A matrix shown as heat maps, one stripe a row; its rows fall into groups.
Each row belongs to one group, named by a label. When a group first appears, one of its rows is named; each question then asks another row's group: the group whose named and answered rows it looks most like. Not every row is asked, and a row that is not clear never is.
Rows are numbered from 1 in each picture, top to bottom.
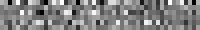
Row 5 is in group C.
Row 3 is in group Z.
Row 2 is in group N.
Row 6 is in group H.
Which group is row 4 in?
Z
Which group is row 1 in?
H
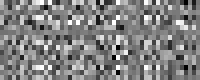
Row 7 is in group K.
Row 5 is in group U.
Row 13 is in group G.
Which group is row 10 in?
U
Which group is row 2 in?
H
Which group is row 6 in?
N
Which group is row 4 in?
C
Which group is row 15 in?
U
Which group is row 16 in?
C
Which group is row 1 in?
C
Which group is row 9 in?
C
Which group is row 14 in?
C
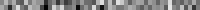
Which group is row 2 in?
H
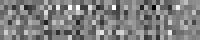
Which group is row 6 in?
N
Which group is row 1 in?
N
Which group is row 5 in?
H
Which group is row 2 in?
U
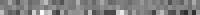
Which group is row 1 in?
G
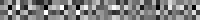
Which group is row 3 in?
G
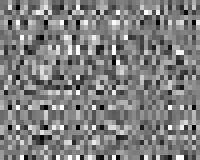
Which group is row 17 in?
N
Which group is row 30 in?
G
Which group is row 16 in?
G
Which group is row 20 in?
Z
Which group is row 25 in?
N
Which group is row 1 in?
G
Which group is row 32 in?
U
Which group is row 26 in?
H
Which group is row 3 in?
C
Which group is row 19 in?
U
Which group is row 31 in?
C
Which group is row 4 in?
N
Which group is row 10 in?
U
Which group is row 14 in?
C
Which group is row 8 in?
Z
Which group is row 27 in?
C
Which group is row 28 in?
N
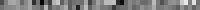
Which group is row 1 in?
N
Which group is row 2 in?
K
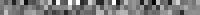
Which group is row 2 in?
N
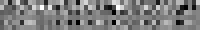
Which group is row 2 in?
C
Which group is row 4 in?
Z
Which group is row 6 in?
Z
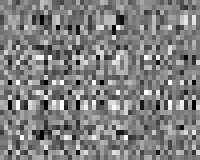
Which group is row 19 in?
C
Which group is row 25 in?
H
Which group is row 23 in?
Z
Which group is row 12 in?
C
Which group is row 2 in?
C
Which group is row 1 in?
G
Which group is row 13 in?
H
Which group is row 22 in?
H
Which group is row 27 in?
N
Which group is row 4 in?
N
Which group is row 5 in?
N
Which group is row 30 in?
G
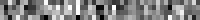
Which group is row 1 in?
G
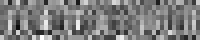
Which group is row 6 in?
G
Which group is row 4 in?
G
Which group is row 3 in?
G
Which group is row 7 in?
N
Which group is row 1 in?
H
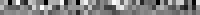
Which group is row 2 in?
C
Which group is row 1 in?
H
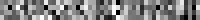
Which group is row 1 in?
U
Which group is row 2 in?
H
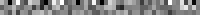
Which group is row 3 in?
C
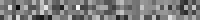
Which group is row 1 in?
C
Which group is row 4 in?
N
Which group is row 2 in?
G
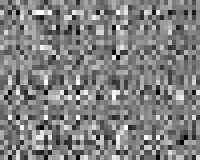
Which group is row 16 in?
G
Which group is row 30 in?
C
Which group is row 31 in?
N
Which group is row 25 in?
H
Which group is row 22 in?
G
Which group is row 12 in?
U
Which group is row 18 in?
N
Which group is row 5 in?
Z
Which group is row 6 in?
K
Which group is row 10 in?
C
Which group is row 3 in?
C
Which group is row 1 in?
H
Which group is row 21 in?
H
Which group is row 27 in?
C
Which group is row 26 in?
Z
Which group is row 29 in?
K
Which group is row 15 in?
C
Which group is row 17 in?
G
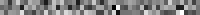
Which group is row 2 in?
K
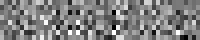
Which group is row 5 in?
G
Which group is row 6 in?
K
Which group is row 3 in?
K
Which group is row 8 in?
C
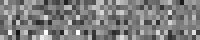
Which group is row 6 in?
Z
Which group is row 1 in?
K
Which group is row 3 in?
K
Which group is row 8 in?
C
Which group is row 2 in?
Z
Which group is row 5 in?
N
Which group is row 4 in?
G
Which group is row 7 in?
G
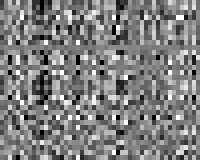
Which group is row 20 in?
H
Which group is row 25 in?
Z
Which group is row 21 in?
Z
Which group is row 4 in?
U
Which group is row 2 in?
N
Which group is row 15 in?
H
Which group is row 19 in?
N
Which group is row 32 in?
G
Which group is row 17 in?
N
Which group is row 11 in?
N
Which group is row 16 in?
Z
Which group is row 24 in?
U
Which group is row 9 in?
G
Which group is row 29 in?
C
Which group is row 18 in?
N
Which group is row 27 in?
N
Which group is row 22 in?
G
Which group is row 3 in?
Z
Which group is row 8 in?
N
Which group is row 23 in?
H
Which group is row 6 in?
K
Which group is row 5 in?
N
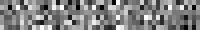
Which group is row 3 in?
Z
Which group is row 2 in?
H
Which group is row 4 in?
C
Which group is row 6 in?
C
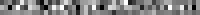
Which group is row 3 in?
K
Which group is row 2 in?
H
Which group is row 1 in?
Z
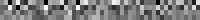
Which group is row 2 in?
G
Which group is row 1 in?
H
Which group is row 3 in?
N
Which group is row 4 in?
Z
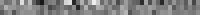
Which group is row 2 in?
K
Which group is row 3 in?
Z
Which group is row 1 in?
Z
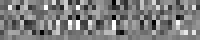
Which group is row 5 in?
U
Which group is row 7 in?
N
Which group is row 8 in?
Z
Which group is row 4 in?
K
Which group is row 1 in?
K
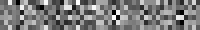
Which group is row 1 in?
G
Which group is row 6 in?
G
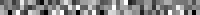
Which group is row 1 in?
Z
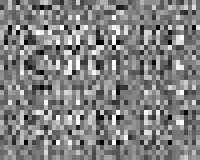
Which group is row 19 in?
U
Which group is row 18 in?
N
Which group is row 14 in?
U
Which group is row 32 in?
N
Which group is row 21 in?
G
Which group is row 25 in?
U
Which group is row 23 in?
C
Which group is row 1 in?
G
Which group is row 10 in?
K
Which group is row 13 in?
U
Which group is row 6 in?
H
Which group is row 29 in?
U
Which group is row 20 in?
U
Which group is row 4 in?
U
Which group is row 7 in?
C
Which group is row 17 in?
N
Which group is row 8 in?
U
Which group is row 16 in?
C
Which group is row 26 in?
H
